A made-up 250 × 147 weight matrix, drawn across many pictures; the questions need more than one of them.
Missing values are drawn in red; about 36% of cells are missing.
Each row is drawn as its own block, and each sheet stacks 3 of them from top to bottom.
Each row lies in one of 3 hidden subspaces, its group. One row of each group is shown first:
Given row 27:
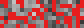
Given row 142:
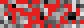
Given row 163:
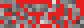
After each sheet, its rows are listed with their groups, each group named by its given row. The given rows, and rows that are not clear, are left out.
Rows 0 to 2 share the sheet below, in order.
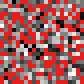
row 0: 163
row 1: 163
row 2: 142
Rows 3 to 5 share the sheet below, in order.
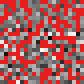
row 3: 163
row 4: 142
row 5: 163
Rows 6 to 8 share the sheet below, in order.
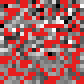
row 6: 163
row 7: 163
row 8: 142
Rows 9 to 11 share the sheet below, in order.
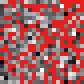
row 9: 142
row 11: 142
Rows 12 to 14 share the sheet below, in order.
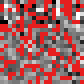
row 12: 163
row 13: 163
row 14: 163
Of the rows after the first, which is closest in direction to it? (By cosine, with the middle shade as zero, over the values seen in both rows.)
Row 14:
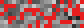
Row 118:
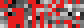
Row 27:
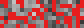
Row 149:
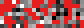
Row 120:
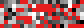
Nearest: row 118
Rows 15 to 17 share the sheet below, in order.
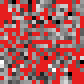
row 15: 163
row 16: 163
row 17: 142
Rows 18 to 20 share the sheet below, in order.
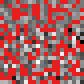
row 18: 27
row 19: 27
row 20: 163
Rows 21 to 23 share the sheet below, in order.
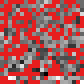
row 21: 27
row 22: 142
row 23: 163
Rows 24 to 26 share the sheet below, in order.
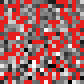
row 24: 163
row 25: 142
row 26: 27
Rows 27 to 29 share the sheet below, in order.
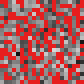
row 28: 27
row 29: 163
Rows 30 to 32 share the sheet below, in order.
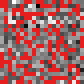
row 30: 163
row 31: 163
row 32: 27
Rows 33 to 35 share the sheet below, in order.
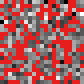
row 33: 142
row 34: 27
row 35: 163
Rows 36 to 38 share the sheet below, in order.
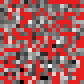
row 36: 27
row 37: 27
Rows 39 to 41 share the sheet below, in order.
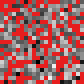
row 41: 163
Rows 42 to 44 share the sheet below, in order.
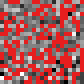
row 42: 163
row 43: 142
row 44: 27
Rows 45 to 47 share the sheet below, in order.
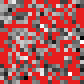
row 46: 27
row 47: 142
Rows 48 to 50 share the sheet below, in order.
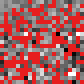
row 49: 163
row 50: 142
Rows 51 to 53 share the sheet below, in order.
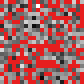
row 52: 27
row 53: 27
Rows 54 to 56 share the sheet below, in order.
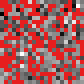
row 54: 142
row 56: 27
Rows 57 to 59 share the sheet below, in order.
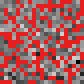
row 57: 163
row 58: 142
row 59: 163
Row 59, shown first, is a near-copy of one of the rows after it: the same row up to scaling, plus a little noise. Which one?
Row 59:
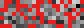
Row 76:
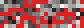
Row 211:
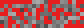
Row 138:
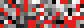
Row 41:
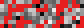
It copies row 138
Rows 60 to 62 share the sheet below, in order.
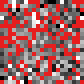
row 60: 27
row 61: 27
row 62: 163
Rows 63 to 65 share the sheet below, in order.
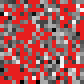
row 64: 163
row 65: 142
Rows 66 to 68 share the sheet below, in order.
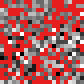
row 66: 27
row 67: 163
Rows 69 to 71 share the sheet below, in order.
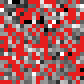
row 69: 27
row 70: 27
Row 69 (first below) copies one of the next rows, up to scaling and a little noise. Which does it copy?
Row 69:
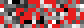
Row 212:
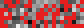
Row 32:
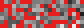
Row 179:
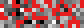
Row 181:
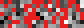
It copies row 179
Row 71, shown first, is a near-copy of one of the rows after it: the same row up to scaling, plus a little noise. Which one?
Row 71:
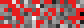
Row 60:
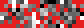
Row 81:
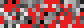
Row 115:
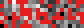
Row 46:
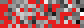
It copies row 60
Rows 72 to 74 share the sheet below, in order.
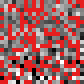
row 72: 163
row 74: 27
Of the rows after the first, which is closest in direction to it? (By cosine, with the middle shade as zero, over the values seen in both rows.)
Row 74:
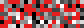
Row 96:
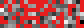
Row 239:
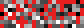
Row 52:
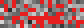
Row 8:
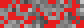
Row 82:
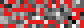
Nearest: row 8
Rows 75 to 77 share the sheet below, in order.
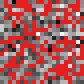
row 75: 163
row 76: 163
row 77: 163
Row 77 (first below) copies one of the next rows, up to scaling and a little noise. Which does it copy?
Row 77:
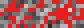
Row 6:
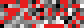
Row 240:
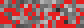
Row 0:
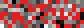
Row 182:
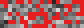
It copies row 240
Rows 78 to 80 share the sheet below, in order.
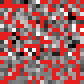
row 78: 142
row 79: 142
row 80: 142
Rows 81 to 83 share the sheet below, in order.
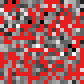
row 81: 27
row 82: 27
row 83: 27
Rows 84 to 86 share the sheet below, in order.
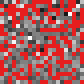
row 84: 163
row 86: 27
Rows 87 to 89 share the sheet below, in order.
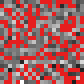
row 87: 142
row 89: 163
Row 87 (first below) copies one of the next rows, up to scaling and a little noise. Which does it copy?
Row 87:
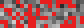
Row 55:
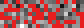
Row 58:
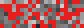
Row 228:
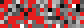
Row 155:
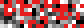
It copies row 55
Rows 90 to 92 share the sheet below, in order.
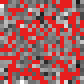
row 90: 142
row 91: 27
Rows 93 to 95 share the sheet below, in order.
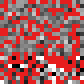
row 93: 163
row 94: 163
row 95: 27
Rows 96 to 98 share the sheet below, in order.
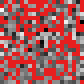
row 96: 27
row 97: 142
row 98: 27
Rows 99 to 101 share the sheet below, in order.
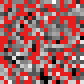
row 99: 163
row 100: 27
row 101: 142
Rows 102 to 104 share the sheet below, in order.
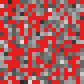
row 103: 142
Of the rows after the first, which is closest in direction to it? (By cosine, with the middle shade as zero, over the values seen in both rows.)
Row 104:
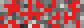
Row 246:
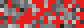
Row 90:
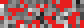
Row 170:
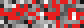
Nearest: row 246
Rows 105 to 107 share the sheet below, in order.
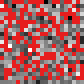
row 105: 142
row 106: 142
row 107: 163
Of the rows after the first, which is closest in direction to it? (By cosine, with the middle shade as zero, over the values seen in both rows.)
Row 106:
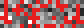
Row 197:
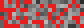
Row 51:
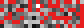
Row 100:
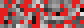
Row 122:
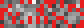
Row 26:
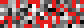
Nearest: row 51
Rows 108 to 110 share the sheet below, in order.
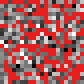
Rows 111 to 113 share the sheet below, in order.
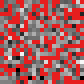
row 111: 163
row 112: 163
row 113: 27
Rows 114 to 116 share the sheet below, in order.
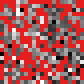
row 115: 27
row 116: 163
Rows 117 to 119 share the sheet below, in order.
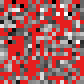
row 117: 163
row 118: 163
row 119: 27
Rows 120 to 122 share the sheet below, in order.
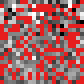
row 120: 27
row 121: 163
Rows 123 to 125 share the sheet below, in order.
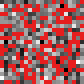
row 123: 142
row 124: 163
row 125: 163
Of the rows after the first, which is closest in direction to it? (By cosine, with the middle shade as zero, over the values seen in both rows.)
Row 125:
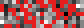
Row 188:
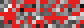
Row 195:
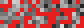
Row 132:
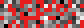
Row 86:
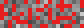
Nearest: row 86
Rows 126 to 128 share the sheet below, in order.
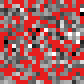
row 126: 27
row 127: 163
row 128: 163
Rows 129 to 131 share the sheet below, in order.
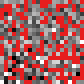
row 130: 27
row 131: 27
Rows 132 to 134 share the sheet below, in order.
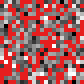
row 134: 142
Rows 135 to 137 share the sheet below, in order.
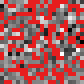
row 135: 142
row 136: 27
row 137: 27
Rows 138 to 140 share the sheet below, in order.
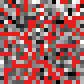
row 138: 163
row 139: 142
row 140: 142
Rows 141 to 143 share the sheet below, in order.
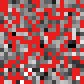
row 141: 163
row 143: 163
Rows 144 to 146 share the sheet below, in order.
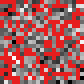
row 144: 163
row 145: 142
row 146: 27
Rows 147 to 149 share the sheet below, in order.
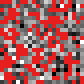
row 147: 142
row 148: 163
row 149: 163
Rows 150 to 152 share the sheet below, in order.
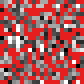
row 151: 27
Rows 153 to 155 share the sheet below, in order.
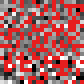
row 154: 27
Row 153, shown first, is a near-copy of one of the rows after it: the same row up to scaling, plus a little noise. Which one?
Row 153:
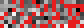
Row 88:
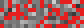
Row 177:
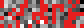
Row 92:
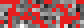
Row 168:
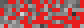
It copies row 92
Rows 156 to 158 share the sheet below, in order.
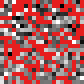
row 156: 163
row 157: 142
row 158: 27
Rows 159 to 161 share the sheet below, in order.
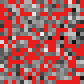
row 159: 27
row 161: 27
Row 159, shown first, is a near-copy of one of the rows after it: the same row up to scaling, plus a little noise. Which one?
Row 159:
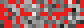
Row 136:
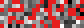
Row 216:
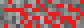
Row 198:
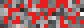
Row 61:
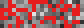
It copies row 61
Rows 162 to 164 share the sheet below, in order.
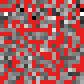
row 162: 27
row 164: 163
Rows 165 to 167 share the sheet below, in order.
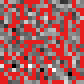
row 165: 142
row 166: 27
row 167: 142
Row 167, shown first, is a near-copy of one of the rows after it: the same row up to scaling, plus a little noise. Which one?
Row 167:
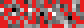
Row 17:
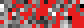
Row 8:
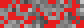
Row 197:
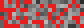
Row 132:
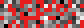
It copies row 17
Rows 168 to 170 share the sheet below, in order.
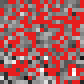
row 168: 142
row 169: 142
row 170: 142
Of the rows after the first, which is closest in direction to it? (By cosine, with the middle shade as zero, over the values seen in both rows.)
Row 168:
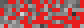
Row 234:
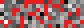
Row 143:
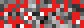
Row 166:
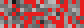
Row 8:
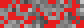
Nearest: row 8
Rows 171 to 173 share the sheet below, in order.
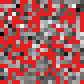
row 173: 163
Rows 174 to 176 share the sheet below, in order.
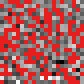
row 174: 163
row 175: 142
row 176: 163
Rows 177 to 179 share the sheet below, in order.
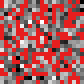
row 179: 27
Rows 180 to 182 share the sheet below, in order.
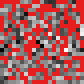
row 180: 27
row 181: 27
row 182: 163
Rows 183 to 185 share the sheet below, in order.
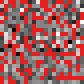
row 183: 27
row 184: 163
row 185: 163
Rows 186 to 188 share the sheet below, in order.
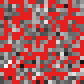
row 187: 27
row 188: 163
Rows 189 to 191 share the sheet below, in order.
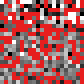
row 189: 142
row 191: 27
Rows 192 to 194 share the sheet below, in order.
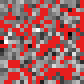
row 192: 163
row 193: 163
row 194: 163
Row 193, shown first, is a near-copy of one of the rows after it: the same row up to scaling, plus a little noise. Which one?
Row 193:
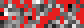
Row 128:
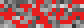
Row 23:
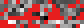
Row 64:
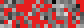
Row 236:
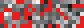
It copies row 236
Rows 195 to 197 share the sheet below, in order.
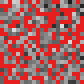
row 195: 27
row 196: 163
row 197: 142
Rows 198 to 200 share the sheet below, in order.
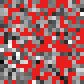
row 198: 27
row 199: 163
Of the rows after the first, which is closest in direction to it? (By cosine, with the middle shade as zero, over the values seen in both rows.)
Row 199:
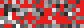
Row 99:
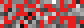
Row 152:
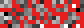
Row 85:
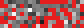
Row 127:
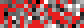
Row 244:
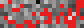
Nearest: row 99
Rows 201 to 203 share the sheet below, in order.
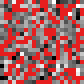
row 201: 163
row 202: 163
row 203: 163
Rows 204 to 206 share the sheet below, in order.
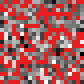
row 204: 163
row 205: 163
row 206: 142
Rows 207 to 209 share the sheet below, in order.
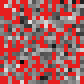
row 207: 142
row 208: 27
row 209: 163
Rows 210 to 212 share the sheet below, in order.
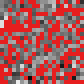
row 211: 163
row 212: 27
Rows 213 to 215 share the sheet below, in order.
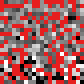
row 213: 142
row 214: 27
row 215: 163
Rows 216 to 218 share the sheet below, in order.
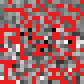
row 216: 27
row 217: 163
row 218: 163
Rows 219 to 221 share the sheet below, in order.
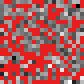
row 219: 163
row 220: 142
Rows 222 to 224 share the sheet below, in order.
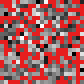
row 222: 142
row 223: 163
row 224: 27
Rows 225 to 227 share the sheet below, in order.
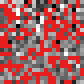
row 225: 27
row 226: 27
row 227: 27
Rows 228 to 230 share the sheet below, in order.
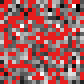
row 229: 142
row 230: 142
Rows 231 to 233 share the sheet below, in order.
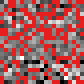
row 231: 163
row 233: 163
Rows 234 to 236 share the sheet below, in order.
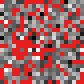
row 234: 142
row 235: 27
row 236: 163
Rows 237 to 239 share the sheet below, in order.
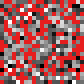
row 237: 163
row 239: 163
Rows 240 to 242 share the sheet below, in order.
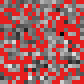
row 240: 163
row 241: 142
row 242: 27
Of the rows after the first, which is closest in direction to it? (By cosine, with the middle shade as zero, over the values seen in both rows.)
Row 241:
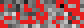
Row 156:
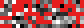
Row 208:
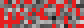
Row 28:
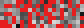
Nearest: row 28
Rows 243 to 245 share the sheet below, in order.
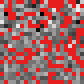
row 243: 163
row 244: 142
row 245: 163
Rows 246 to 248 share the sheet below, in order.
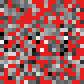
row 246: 27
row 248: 163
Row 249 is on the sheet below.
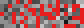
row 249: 163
